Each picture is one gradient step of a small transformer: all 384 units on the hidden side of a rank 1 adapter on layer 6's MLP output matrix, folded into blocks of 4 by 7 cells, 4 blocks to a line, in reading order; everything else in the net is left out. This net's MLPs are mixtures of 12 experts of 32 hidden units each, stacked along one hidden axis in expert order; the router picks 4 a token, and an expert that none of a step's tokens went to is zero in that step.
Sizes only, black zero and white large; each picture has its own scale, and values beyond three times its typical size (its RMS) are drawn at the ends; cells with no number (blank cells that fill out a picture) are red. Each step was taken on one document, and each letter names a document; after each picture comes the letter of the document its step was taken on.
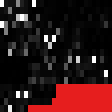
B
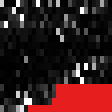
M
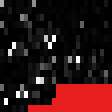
B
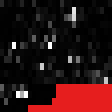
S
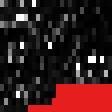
B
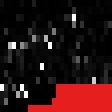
S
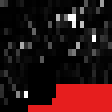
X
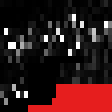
X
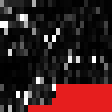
B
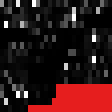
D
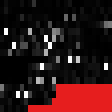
S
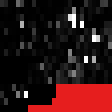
X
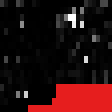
X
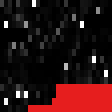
D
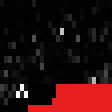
S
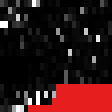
M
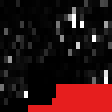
X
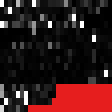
D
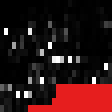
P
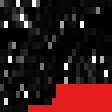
D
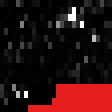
X
